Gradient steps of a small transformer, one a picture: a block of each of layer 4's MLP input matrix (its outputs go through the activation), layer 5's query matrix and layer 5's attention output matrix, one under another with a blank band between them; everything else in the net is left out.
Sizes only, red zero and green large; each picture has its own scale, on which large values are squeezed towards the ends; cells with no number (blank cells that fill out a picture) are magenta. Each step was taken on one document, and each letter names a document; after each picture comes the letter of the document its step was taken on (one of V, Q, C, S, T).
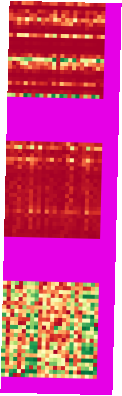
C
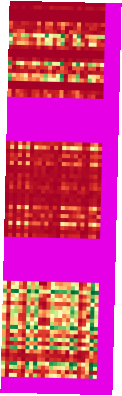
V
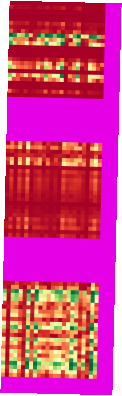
V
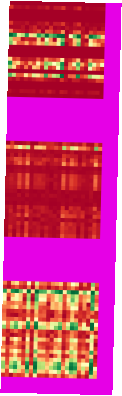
V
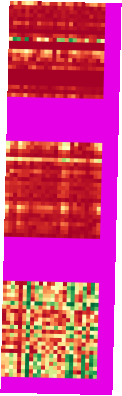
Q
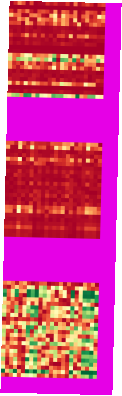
C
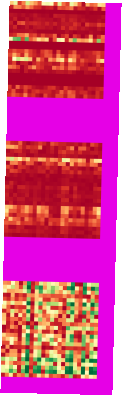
Q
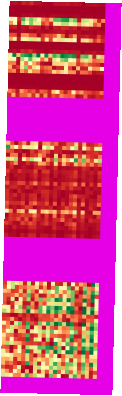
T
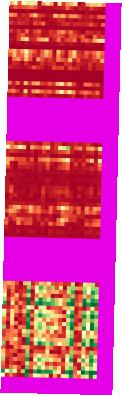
Q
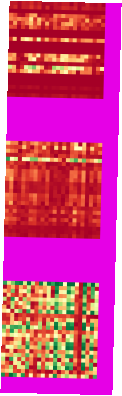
T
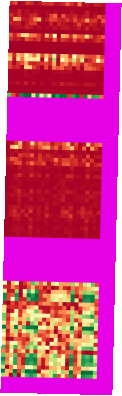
C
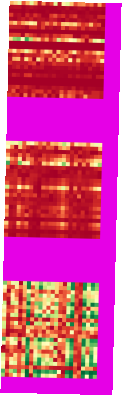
Q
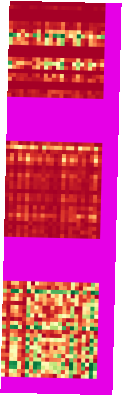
V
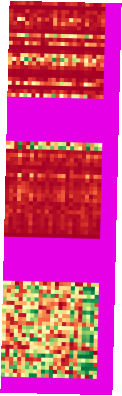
C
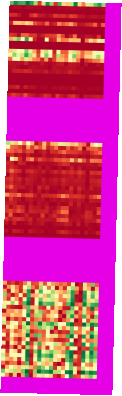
Q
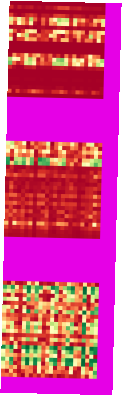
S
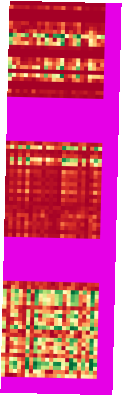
V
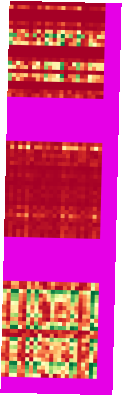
V
